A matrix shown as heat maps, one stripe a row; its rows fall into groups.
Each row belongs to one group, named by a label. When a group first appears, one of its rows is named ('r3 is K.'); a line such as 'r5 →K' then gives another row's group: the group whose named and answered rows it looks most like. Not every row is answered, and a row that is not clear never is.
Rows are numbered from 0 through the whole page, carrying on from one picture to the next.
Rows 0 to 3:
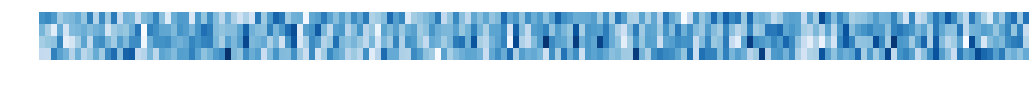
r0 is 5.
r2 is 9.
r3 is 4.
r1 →9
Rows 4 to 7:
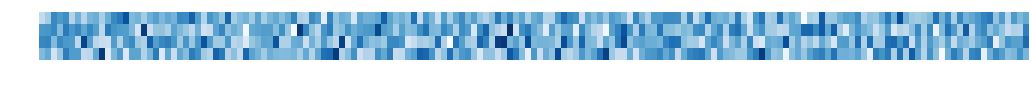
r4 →4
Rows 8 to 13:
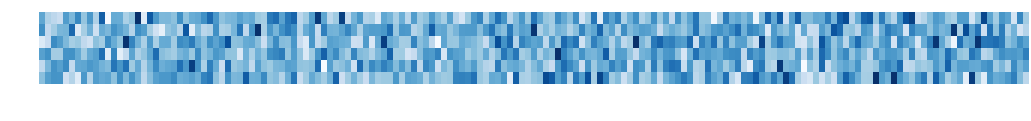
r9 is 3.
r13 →9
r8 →9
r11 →5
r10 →4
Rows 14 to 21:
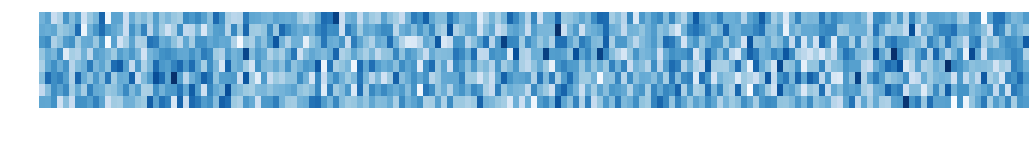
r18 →4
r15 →5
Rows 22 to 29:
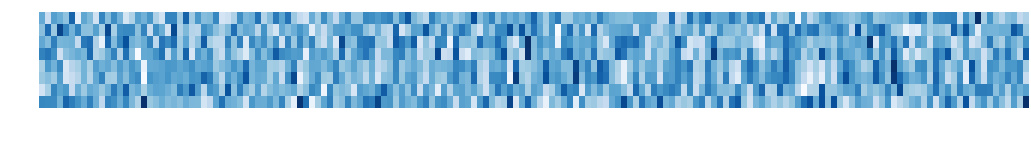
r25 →5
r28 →4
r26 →9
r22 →3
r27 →9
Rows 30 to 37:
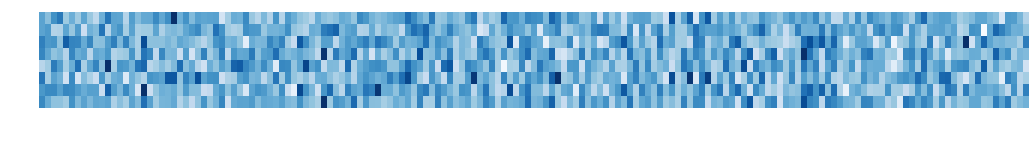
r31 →5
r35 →3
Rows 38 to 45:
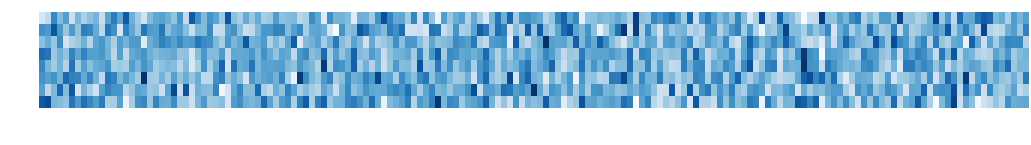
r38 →4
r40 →9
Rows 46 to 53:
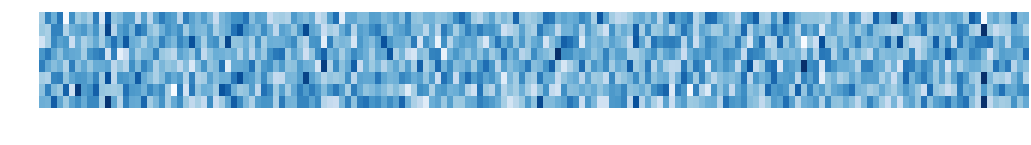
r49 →5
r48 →4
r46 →9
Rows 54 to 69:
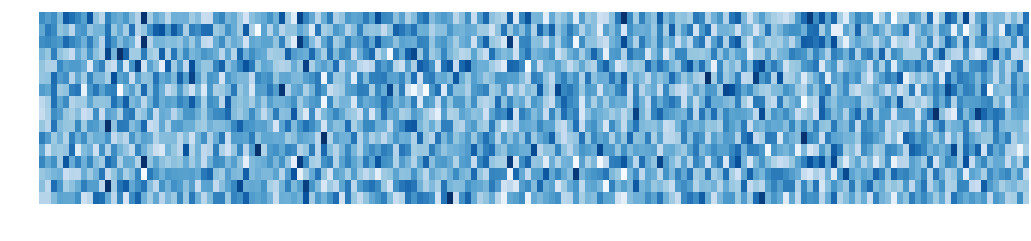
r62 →4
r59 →4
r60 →5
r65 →3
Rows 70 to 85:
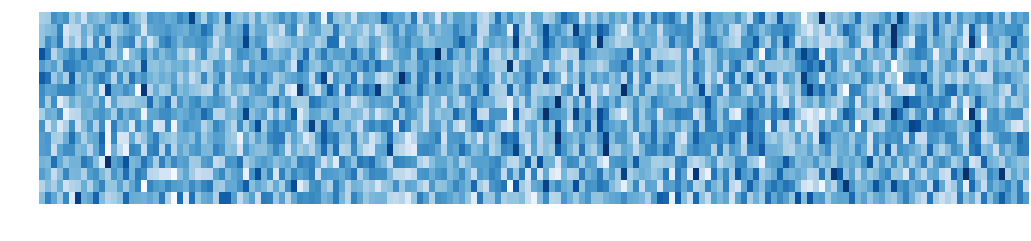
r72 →9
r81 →5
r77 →3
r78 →9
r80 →5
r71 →9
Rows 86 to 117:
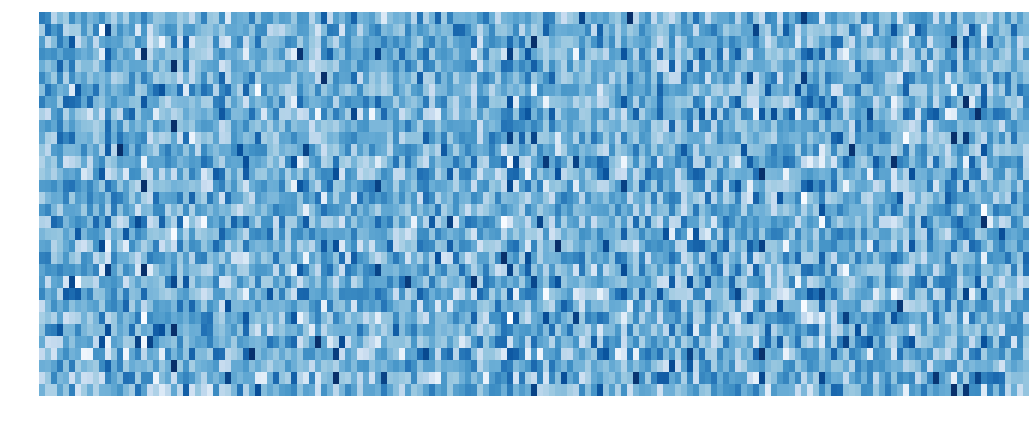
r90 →3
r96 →3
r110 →4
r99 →5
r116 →4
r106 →5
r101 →4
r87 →9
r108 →3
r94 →4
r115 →3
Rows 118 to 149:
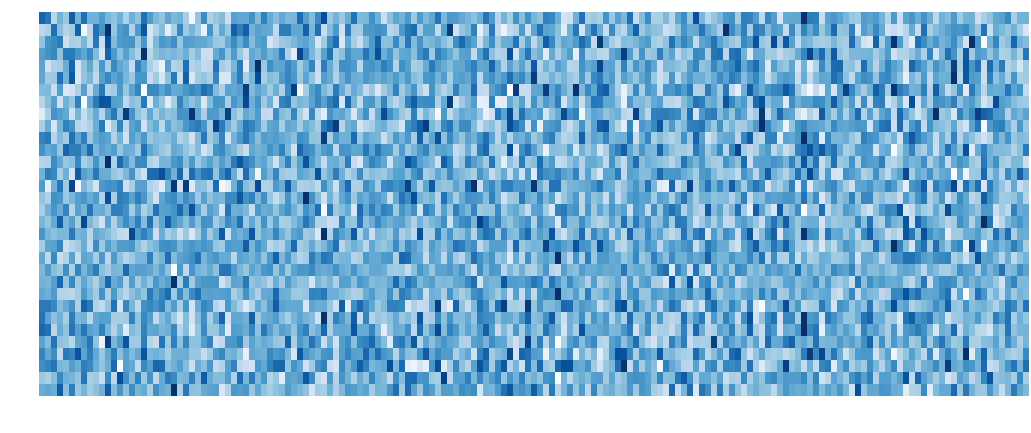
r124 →9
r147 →5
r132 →3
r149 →3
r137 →9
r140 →3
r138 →3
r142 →5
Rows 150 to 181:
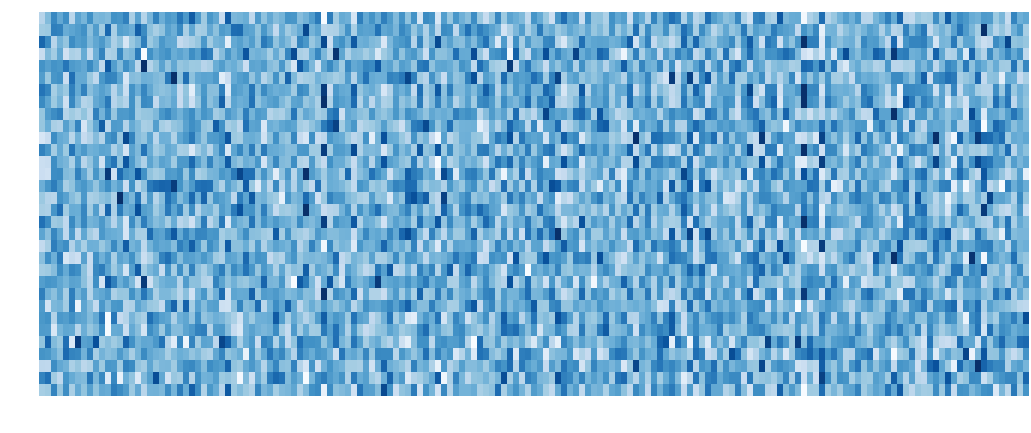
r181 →4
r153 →9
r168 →3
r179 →4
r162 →4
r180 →5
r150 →4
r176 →5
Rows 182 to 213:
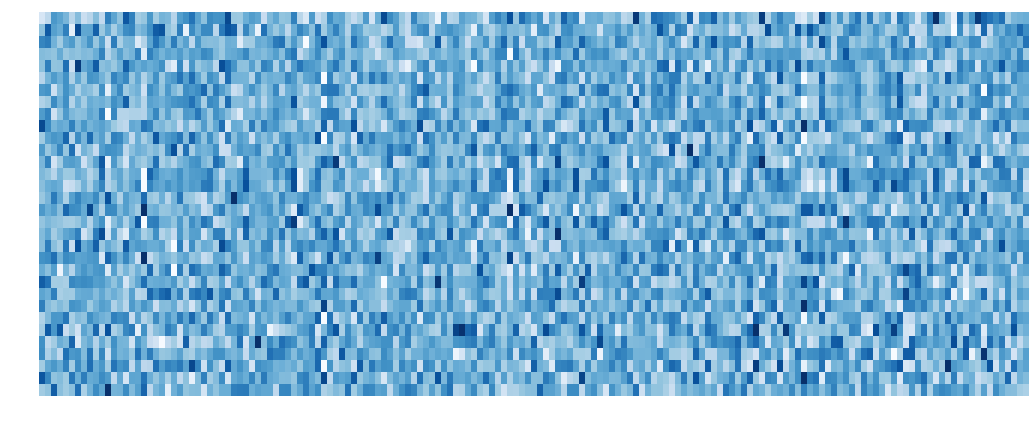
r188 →5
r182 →4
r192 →4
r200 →5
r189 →4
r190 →5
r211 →4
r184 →5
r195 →9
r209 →3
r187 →4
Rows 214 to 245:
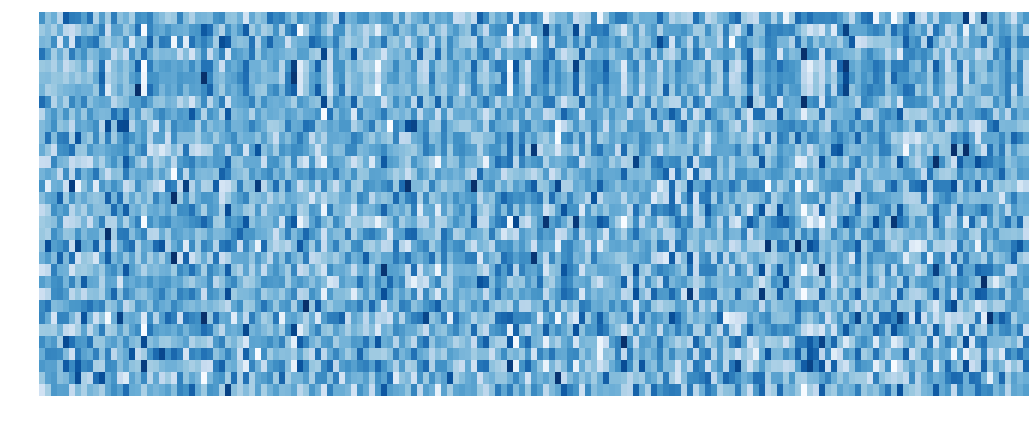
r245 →4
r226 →4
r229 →3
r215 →9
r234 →3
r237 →4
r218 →9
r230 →4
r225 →3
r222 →4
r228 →3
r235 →4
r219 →9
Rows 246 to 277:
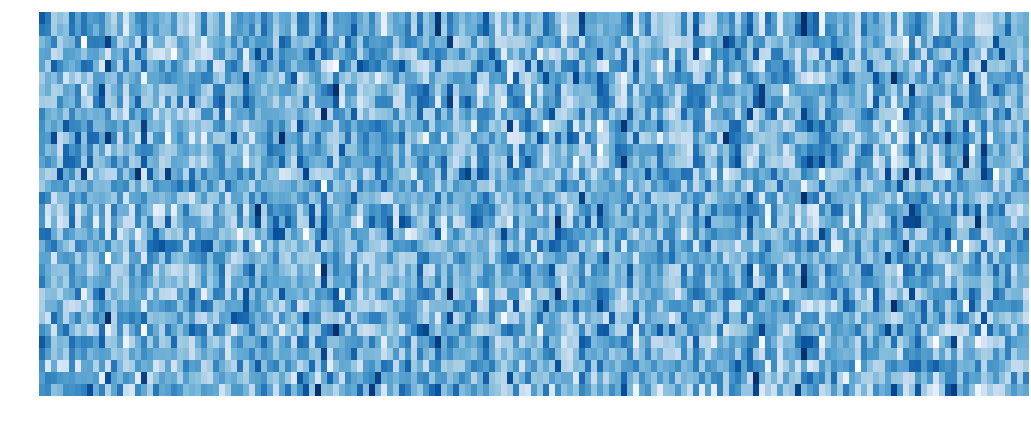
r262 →3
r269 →5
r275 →3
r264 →5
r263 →3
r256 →5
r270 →9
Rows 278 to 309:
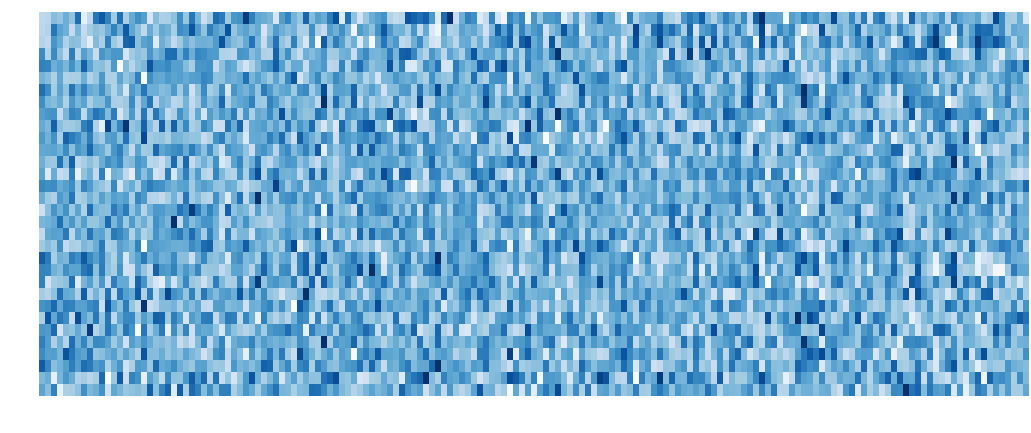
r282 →5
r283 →9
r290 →3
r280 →4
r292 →5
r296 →4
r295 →3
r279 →4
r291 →3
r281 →3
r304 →5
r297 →9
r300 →3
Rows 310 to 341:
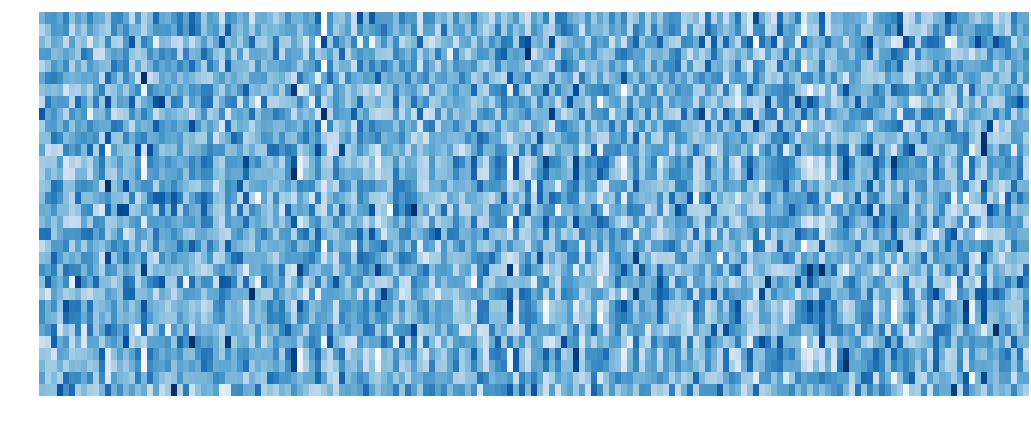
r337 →4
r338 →9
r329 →4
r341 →3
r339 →9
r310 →4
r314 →4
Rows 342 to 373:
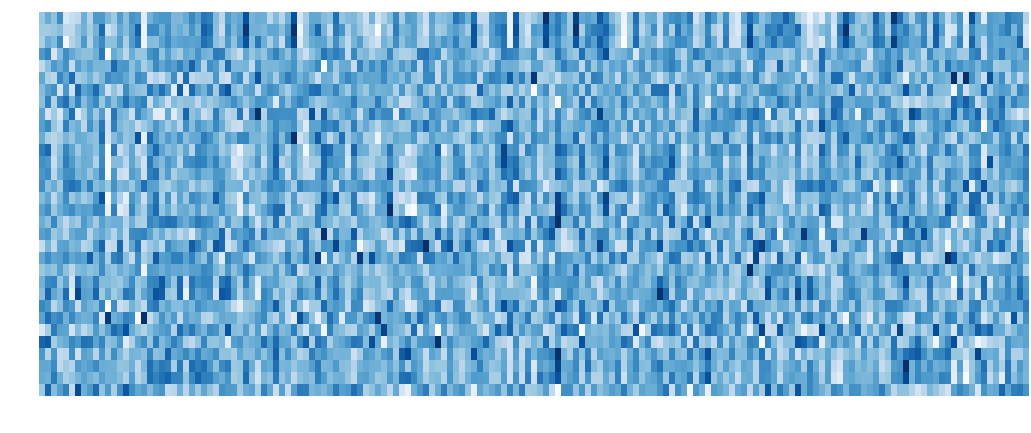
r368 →4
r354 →5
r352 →9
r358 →5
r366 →5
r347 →3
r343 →9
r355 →5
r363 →9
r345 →5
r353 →5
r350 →3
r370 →3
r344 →9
